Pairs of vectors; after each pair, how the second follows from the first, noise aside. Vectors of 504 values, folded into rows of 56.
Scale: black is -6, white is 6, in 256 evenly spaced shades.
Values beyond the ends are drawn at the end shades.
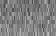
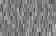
shuffled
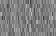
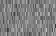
shuffled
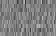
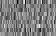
scaled up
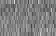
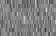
shuffled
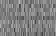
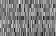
scaled up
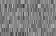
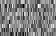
scaled up
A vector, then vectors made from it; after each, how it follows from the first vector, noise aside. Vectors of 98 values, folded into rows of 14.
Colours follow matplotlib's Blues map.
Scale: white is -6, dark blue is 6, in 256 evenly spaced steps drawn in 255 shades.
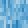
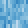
negated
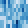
scaled up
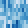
scaled up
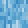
negated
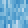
negated
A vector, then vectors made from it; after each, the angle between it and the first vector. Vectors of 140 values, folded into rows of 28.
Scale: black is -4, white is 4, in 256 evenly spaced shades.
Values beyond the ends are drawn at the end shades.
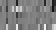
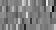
partly aligned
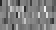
partly aligned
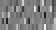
partly aligned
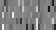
orthogonal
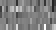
nearly parallel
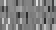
partly aligned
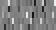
orthogonal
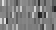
partly aligned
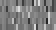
partly aligned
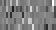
partly opposed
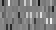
orthogonal
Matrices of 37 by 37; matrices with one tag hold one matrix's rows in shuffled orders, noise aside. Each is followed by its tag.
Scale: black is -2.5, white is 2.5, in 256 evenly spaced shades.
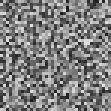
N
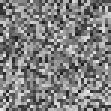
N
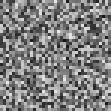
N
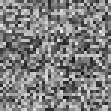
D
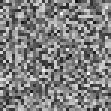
N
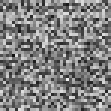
D
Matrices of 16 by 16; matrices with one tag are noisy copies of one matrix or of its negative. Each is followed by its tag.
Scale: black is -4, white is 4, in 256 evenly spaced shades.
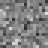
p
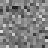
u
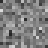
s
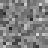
p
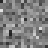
s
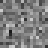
s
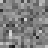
s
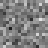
p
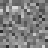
u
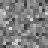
p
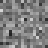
s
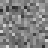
u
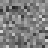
u
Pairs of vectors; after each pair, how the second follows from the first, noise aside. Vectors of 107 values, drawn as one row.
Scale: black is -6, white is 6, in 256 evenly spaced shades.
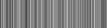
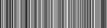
scaled up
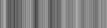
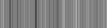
partly zeroed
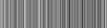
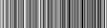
scaled up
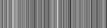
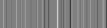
partly zeroed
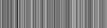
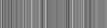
partly zeroed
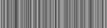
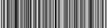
scaled up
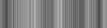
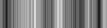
scaled up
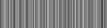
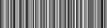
scaled up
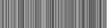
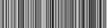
scaled up
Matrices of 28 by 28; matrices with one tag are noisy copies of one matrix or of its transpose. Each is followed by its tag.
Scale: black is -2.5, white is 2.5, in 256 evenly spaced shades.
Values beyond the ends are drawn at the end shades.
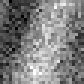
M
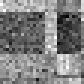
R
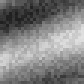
M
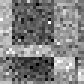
R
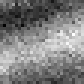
M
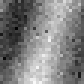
M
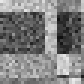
R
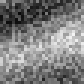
M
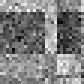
R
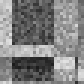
R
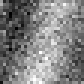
M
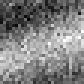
M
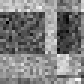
R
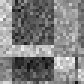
R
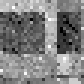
R
